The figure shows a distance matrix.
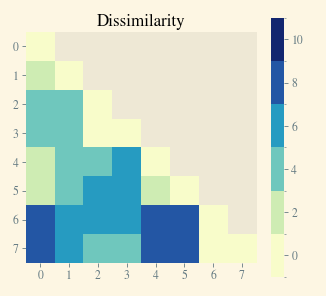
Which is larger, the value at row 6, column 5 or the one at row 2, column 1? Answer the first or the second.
the first
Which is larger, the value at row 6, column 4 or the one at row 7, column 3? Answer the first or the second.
the first
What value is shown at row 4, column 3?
6
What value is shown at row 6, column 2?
6
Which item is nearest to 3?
2
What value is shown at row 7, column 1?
6
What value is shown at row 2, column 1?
4
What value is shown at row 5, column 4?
2
